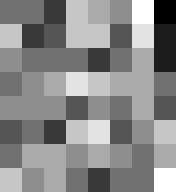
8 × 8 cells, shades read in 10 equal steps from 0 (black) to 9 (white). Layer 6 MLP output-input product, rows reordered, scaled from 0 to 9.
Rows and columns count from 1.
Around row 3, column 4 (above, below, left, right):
7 8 4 2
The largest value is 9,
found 2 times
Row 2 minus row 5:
2 -3 -2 4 2 -1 2 -2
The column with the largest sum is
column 7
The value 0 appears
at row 1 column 8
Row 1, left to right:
4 4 2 7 6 5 9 0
